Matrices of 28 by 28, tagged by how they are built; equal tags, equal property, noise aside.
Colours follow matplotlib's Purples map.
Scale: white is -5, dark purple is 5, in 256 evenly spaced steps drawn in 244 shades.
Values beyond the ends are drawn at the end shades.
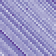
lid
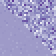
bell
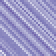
lid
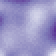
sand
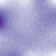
sand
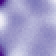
sand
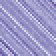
lid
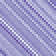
lid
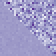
bell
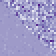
bell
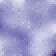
sand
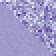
bell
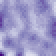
sand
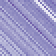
lid
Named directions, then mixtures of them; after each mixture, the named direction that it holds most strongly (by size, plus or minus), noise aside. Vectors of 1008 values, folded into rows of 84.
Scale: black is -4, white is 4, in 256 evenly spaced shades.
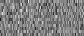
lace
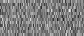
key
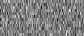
key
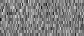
lace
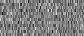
lace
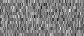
key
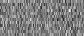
key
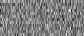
key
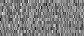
lace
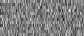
key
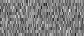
key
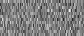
key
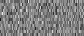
lace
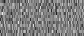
lace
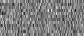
key
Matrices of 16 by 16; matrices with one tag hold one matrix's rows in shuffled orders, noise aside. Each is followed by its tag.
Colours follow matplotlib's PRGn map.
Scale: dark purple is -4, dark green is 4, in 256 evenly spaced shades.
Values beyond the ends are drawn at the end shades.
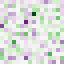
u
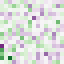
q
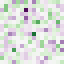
u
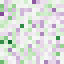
q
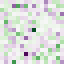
u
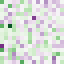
q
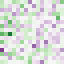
q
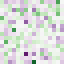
u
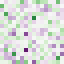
u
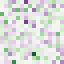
u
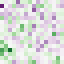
q
